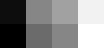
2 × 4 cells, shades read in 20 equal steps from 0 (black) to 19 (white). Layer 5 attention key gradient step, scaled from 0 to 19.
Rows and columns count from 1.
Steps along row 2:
up up up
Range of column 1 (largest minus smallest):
1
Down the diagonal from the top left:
1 8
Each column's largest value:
1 10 12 19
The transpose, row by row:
1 0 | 10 8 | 12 10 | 18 19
